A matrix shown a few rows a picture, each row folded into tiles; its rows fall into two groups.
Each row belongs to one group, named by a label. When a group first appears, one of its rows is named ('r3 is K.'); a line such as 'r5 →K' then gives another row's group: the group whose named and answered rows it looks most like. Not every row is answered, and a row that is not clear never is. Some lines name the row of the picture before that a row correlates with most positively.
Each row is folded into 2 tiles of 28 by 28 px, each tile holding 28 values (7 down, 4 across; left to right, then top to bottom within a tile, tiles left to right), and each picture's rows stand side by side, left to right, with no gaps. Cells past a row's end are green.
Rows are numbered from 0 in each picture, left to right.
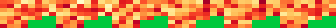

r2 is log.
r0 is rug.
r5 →rug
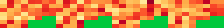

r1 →log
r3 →log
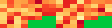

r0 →log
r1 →log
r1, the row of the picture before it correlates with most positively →1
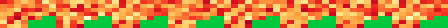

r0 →log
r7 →log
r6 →rug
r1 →rug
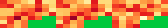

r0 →rug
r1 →rug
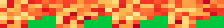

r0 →log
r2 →log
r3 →log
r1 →log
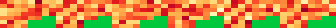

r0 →rug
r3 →rug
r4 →log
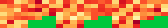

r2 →log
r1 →log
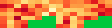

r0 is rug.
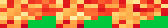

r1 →log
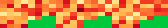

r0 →rug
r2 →log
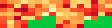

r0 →rug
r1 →rug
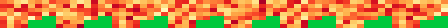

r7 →rug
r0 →rug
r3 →log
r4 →rug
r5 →log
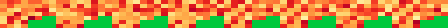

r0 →log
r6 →rug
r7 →log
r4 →log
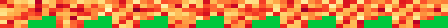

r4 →rug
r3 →rug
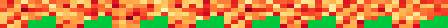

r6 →log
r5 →rug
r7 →log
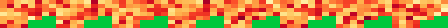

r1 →rug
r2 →log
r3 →rug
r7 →rug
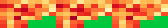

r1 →rug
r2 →rug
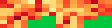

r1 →log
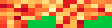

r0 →rug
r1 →log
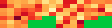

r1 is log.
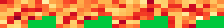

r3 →rug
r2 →rug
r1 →log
